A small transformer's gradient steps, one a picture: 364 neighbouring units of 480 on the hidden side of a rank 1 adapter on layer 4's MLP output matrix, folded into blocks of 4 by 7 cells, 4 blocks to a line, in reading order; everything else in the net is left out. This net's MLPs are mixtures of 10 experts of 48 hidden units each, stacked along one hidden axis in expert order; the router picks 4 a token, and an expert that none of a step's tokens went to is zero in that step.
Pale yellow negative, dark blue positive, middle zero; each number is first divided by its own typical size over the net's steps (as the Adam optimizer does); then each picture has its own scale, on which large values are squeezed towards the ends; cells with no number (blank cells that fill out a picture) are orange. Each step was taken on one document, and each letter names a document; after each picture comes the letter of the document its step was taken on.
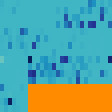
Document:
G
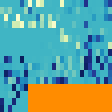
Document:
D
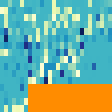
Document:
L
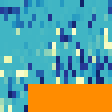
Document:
D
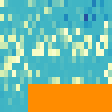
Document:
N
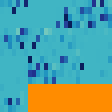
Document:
G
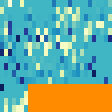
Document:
L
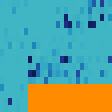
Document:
G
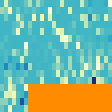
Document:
D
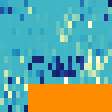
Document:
D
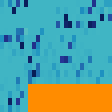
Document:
G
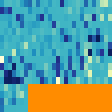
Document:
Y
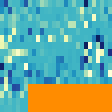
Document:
Y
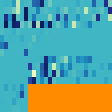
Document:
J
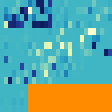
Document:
J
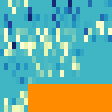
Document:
L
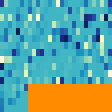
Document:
Y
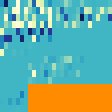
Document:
J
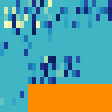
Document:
J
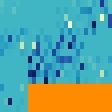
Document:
G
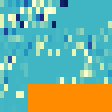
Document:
N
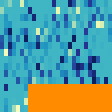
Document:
L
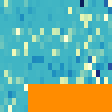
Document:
D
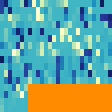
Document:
N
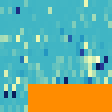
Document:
D
